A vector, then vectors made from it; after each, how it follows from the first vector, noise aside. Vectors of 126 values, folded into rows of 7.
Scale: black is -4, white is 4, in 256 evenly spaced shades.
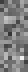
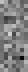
negated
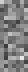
sign-scrambled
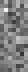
wrapped around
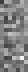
sign-scrambled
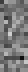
sign-scrambled
